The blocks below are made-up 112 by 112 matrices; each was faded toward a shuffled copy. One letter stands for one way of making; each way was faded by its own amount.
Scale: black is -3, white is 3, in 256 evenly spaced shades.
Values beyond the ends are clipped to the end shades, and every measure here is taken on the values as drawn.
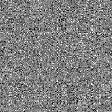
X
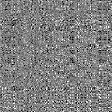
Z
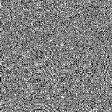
X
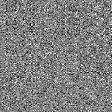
X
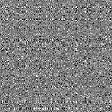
Z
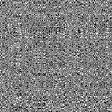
Z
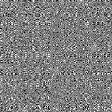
Z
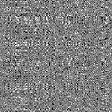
Z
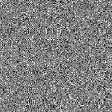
X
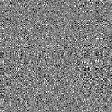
Z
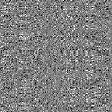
Z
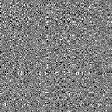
Z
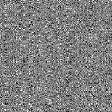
Z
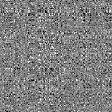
Z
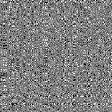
Z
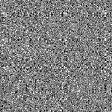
X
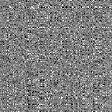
Z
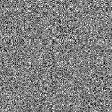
X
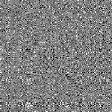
Z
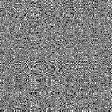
Z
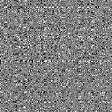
Z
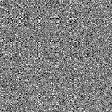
X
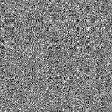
X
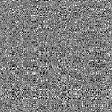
Z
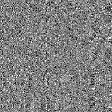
X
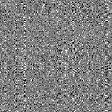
Z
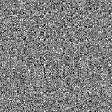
X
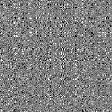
Z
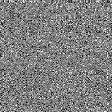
X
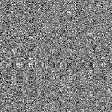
X
